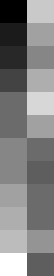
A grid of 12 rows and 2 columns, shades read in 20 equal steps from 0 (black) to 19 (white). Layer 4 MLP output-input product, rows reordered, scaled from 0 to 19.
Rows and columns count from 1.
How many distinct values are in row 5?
2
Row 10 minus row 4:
8 -5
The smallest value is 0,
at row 1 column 1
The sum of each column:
104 127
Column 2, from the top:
15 12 10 13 16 12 8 7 8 8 11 7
